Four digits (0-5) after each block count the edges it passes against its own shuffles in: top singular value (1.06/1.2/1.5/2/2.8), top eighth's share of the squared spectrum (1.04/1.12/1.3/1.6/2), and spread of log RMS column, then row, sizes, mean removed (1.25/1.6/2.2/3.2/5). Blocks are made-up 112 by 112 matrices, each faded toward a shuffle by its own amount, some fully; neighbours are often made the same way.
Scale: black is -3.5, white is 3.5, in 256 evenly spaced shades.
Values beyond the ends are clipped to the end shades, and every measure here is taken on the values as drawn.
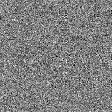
3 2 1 1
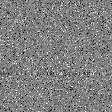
3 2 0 0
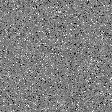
0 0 0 0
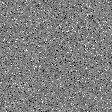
1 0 0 0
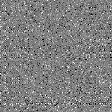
4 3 2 2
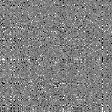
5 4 3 3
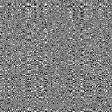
5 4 3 3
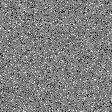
1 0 0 0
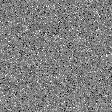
2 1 0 0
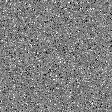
2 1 0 0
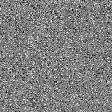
3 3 1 1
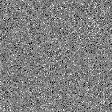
3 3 1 2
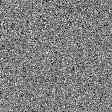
0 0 0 0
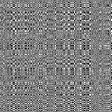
5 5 4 4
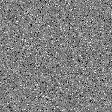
3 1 1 0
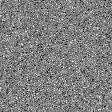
2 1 0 0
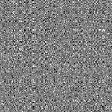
5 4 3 3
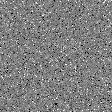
2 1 0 0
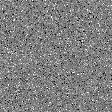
2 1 0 0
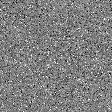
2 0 0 0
